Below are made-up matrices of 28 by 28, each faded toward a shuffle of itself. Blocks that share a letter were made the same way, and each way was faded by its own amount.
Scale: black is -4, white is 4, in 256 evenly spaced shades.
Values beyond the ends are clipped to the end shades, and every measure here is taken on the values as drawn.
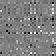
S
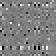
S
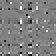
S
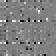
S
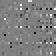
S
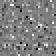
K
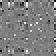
S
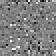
K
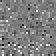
K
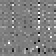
S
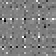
S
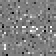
K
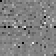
K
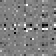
S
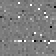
K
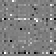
S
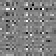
S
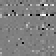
S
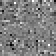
K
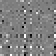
S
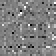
K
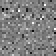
K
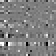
S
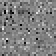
K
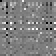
S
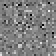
K
